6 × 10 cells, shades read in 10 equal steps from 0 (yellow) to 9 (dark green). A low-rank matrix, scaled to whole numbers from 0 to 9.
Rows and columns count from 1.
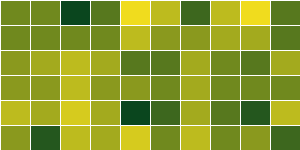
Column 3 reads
9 5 2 2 1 2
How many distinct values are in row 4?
4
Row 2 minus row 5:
3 2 4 2 -7 -3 1 -3 -5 4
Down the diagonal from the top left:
5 5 2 4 9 5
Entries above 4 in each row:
6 5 4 4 4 4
